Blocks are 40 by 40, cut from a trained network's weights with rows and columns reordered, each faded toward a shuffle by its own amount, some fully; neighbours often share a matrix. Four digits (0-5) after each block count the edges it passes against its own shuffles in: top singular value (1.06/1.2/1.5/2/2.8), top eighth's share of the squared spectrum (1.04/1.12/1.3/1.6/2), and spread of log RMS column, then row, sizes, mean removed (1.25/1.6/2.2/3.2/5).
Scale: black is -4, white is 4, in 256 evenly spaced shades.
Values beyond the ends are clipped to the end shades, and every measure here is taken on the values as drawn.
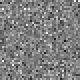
0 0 0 0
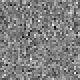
2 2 1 0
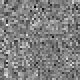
3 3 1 0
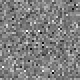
0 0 0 0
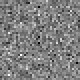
3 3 1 1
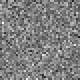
1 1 0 0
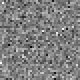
0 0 0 0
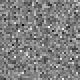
1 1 0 0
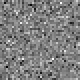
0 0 0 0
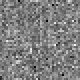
2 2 0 1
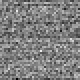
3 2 0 0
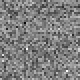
1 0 0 0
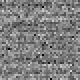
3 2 0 0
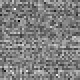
2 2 0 1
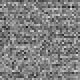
2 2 0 0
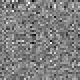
3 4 2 1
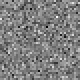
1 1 0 0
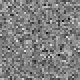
2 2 0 1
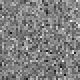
2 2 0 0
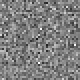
2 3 1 1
